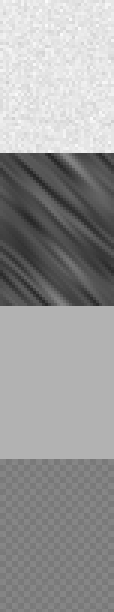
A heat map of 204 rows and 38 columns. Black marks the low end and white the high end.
It is made of 4 by 1 panels. Panel 1,1: very high, fine-grained, faint in contrast. Panel 2,1: low, slanting down to the right. Panel 3,1: high, flat. Panel 4,1: middling, checkered, faint in contrast.
